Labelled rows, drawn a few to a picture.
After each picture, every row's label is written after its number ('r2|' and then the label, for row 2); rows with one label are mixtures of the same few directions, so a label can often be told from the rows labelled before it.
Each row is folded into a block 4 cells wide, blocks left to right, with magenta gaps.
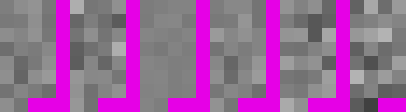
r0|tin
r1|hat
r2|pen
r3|tin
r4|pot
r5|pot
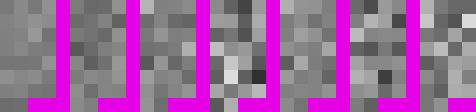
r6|pot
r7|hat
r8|hat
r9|tin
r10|hat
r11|pen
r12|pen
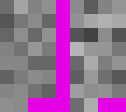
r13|pen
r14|pot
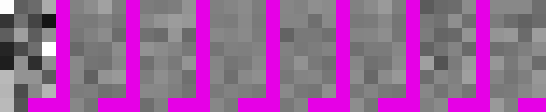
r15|hat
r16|tin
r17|pot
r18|tin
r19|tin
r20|tin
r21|hat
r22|pot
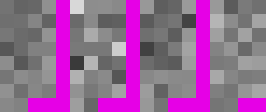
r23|hat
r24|hat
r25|hat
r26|pen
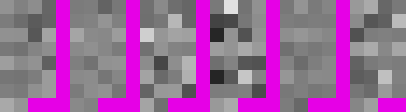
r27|pot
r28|tin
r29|tin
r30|pen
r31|pot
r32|pen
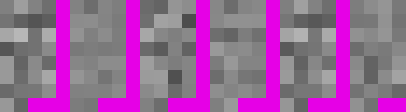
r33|pot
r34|pen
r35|pen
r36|pot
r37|pot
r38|tin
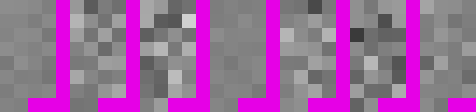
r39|hat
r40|pen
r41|pen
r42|tin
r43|tin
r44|tin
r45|hat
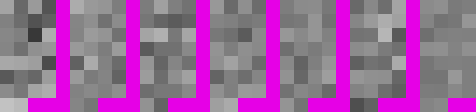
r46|pot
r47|hat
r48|pot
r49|pot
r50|tin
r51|pot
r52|pen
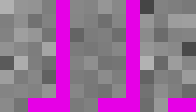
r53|hat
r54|tin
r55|hat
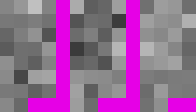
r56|tin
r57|hat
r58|hat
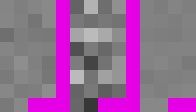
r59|tin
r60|pot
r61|pot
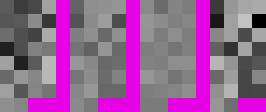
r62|hat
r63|pen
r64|pen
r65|pen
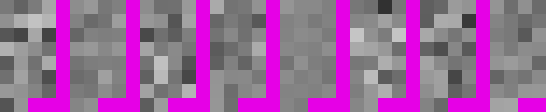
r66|pot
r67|pen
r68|tin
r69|hat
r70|hat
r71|tin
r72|pen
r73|pot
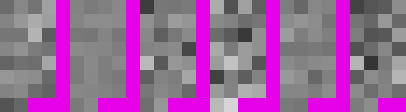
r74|pot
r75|pot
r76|hat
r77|pot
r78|pen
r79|hat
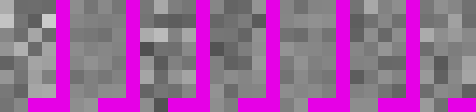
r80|pen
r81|pot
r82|pot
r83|hat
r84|pot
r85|pen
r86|tin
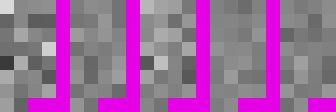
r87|hat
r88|tin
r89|hat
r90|tin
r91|tin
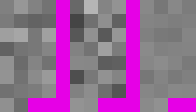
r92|pot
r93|pen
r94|pot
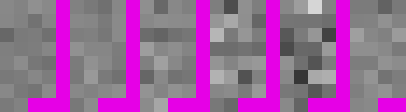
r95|tin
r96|tin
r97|pot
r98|pen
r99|tin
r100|tin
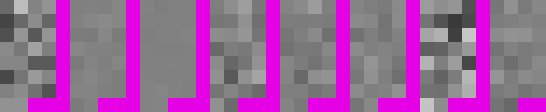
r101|pen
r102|pot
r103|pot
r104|tin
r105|tin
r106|tin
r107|pot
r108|pot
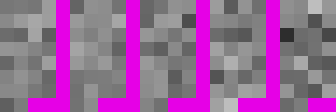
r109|pot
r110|hat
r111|pen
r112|pot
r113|tin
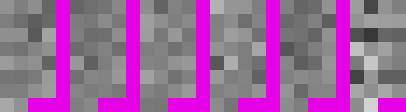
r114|pot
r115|hat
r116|pen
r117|hat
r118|hat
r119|pot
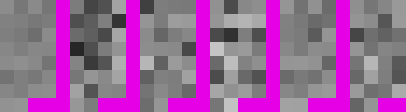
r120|pot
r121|hat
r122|hat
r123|pot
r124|pot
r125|tin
